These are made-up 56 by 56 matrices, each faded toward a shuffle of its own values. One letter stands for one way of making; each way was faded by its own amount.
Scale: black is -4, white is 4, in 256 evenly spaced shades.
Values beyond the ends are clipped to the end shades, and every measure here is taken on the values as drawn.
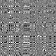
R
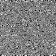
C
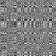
R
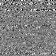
C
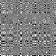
R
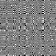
R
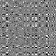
R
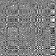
R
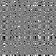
R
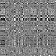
R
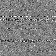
C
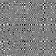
R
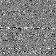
C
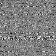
C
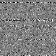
C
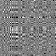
R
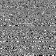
C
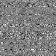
C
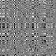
R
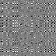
R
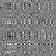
R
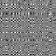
R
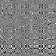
R
